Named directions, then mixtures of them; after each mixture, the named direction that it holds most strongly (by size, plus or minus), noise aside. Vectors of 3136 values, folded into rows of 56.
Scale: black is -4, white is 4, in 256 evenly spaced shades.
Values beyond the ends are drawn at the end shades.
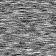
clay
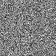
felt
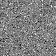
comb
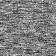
clay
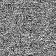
felt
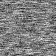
clay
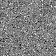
comb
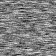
clay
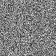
felt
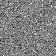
comb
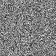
felt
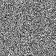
felt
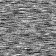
clay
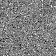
comb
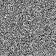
felt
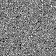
comb
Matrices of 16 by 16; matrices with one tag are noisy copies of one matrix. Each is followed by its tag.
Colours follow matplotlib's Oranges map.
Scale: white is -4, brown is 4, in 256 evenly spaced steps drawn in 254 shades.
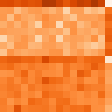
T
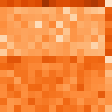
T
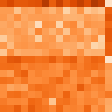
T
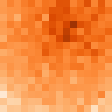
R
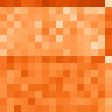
T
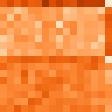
T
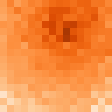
R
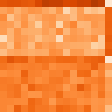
T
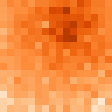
R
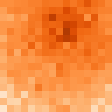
R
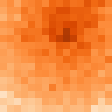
R
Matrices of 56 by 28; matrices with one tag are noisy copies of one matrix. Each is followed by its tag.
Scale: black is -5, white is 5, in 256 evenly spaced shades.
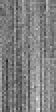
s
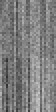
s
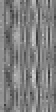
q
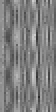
q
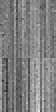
s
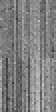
s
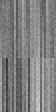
s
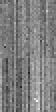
s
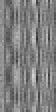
q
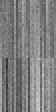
s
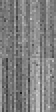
s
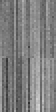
s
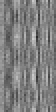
q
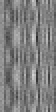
q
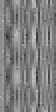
q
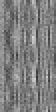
q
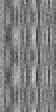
q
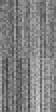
s
